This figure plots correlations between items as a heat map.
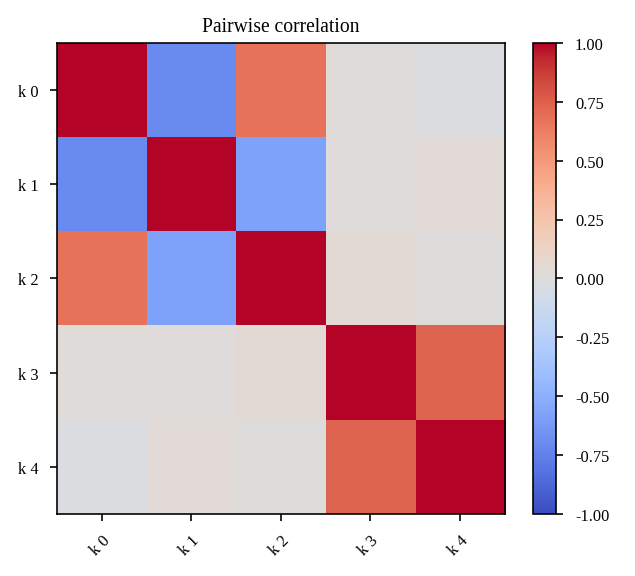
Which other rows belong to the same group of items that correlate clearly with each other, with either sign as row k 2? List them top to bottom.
k 0, k 1
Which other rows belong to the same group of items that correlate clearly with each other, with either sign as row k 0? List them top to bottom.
k 1, k 2
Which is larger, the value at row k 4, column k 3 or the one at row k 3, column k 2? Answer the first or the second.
the first
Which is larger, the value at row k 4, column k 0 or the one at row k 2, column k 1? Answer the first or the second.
the first
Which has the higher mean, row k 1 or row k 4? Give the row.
k 4
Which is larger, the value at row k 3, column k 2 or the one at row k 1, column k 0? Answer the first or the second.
the first
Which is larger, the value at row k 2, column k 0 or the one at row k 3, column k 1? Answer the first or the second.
the first
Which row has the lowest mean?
k 1
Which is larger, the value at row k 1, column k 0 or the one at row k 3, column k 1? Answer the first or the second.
the second
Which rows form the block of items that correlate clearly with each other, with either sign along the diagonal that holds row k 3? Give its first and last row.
k 3 to k 4
